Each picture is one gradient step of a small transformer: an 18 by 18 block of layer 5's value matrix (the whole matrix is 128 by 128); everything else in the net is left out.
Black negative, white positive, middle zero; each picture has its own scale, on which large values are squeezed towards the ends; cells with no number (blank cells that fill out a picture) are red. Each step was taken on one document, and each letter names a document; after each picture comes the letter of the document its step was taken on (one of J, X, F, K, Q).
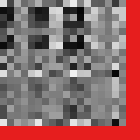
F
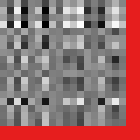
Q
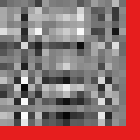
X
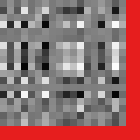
Q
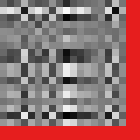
X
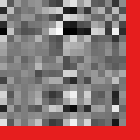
F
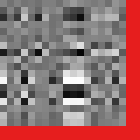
X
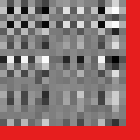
Q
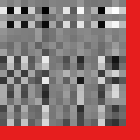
Q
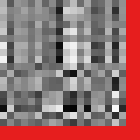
F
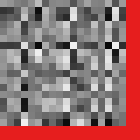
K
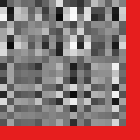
F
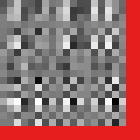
K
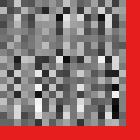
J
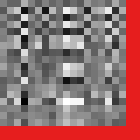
X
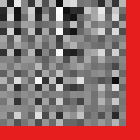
J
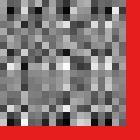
K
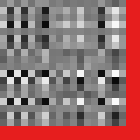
Q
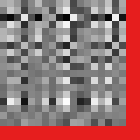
K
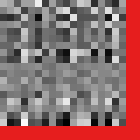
K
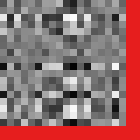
F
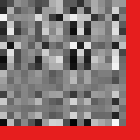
F
